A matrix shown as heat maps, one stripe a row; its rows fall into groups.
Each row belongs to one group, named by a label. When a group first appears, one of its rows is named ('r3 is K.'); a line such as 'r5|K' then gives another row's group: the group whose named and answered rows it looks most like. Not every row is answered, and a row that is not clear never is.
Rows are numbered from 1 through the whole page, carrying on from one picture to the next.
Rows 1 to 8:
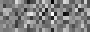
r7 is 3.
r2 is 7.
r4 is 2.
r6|2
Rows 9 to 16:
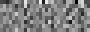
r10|3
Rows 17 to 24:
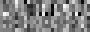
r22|7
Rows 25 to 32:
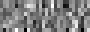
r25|2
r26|2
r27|7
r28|7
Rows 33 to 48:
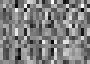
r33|2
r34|3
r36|7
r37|7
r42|3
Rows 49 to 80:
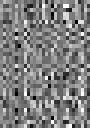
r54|7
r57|3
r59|3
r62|7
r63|3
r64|3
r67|2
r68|7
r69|3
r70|7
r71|3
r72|3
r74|7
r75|7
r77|3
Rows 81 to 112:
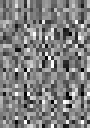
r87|3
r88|2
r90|7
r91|7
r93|2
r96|2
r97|2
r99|3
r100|3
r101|2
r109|2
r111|3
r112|2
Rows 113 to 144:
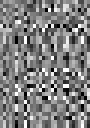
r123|3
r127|2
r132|3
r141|3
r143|3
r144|3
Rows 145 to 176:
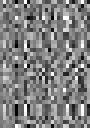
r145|3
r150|7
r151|3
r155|3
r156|3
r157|7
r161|3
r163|2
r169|2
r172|3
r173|3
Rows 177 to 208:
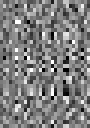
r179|7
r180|2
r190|7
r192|2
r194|2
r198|2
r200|2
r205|7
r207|2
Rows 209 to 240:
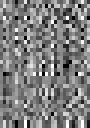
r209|3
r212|7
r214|2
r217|2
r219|3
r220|2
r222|2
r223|2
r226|2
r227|7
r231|7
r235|7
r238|7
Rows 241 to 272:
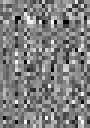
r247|2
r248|3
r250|3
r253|7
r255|2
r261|3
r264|3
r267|3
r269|2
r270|7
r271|3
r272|7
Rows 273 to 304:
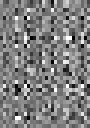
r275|2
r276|3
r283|3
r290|2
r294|3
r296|3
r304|3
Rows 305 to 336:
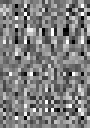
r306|3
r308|3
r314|3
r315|3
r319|2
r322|2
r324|2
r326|7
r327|7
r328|3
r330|7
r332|7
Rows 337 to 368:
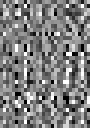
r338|3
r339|2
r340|2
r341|3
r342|7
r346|7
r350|7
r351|2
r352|3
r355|3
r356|3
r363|2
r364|3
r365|2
